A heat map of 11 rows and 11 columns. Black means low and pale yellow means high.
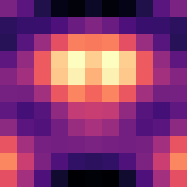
Average level on the scale: 40%. Mirror symmetry: left to right. Ninth with the lowest average: bottom middle. Odd rows or columns: none. Roughest part: top middle. Calmest part: bottom middle. Lone odd cells: none.
